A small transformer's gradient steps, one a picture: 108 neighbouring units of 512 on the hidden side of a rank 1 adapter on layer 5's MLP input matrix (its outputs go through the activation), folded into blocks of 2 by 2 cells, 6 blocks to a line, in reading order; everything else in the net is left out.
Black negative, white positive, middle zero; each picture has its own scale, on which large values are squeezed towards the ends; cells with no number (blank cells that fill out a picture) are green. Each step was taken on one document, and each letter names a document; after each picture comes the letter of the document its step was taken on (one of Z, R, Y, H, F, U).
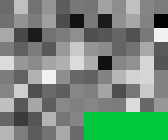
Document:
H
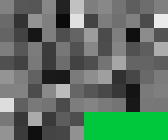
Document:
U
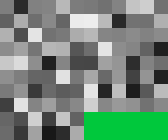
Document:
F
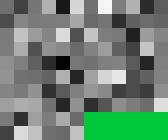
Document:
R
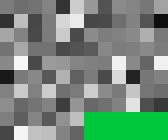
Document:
R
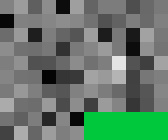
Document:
R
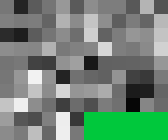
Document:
F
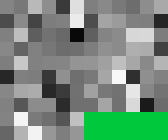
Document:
R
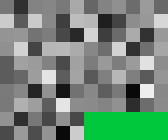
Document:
U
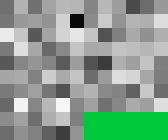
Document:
U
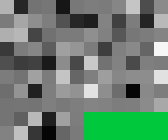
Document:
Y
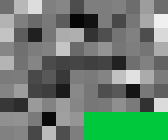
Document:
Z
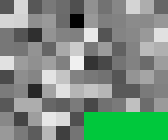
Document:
H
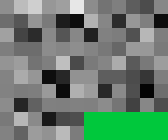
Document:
Z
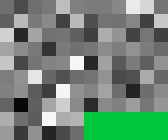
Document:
F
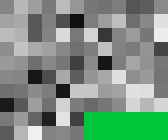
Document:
U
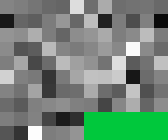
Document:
R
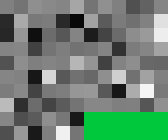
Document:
H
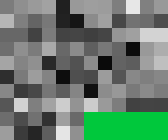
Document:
U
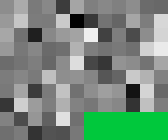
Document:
Z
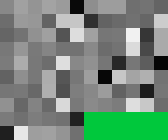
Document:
Z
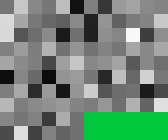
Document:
Z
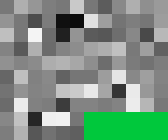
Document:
U
